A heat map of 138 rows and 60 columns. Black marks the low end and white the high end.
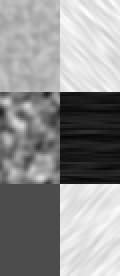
It is made of 3 by 2 panels. Panel 1,1: high, blotchy, faint in contrast. Panel 1,2: very high, slanting down to the right, faint in contrast. Panel 2,1: middling, blotchy, strong in contrast. Panel 2,2: very low, streaked across, faint in contrast. Panel 3,1: low, flat. Panel 3,2: very high, slanting up to the right, faint in contrast.
